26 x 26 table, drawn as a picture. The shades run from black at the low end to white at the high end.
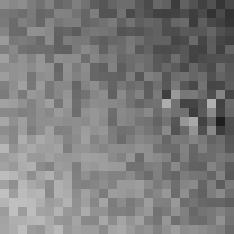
Stripes: none. Histogram: bell-shaped. Grain: fine. Mirror symmetry: none. Roughest part: middle right. Odd patch: rougher, in the middle right. Odd rows or columns: none. Slope: up to the bottom left. Average level on the scale: 50%.
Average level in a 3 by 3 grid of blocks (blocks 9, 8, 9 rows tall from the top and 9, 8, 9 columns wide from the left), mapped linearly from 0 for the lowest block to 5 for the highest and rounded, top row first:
3 1 0 | 4 3 1 | 5 4 2
